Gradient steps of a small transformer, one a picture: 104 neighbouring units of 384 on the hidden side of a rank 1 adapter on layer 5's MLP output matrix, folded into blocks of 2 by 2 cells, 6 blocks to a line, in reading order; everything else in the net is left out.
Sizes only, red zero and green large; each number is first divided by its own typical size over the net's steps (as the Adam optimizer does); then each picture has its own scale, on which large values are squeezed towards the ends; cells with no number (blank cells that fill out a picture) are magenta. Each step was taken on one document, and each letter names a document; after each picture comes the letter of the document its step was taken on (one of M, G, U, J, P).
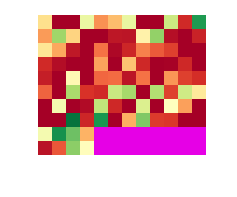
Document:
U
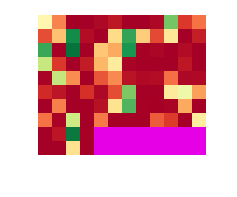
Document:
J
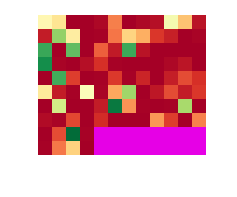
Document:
J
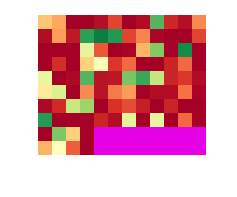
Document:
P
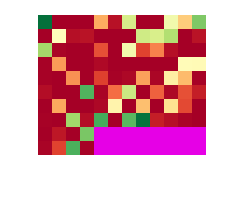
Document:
U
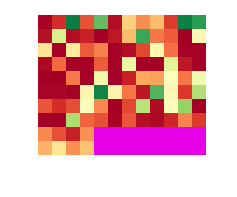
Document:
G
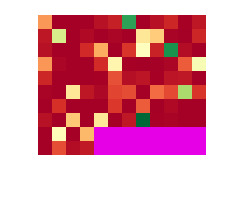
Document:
U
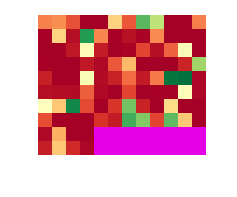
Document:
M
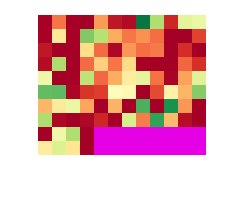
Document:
P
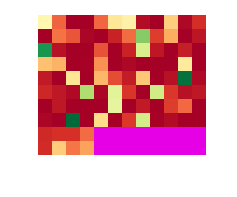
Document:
U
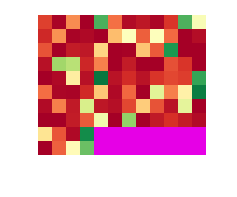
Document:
G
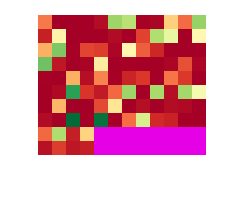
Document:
U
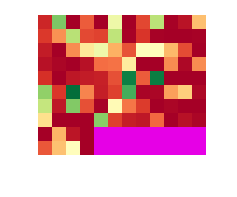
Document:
P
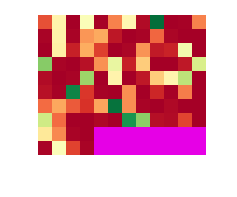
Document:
M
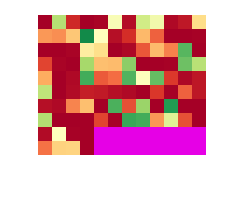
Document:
P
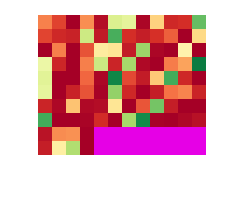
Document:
P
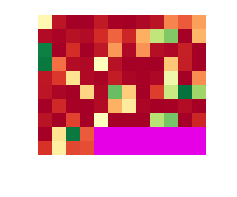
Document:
J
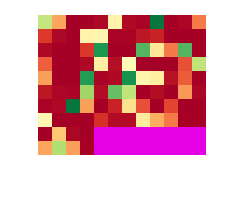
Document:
M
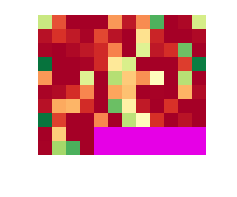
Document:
M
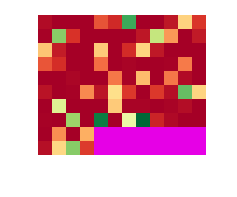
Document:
U
